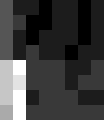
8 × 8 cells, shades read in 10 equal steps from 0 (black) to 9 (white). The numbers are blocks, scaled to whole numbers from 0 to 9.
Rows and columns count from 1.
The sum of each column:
39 40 10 10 12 9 7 11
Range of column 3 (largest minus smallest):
2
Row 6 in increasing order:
1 2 2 2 2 2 7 8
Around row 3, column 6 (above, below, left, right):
1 0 1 0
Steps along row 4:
down up down same down up same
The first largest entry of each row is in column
1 1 1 1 2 2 2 2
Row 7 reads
7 9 1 2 2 2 1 1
